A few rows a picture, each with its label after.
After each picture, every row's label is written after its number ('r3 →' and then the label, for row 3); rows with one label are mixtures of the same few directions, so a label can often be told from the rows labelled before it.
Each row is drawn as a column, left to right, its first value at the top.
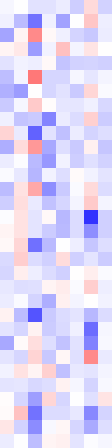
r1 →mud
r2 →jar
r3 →mud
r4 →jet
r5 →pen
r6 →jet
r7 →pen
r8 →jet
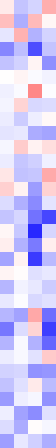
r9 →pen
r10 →mud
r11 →jar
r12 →pen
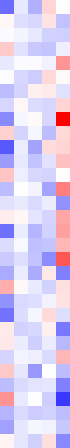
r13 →jet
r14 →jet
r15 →jar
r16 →jar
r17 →jet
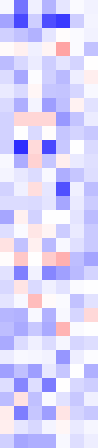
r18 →pen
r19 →jar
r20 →jet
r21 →jar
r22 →pen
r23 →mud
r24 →jar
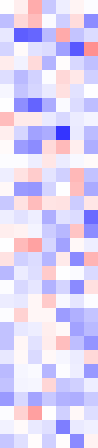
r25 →jet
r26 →mud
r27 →mud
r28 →jet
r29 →mud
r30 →pen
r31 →pen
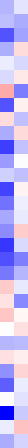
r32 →jar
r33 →mud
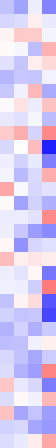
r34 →jar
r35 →mud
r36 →mud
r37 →jet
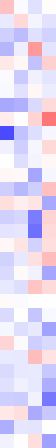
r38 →mud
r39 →mud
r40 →pen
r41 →jet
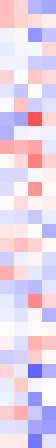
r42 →jar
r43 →jar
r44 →jet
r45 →jet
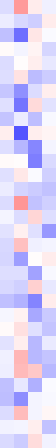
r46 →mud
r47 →mud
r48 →jet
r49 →mud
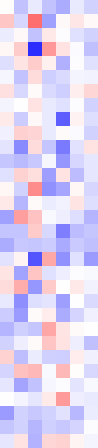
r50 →pen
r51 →jet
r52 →pen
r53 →pen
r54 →jet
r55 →pen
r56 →jar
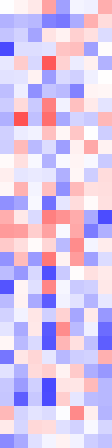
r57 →pen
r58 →jet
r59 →mud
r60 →jet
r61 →pen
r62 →jar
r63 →jar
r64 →pen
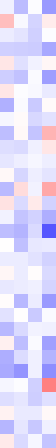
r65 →mud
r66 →jar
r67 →mud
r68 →jar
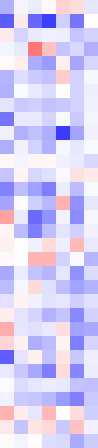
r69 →pen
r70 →mud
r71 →pen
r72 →pen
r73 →mud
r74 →pen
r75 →pen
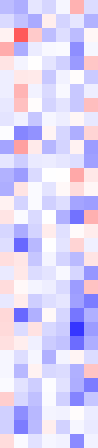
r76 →pen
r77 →mud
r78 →mud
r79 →mud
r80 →pen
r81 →pen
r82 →jet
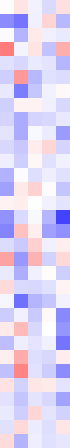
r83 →pen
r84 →mud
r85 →jar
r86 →jar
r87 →pen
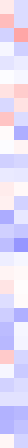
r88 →pen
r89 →mud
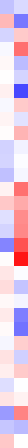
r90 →pen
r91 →jar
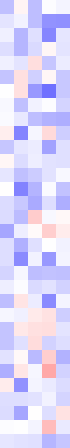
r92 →jar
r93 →jar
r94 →pen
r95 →mud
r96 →pen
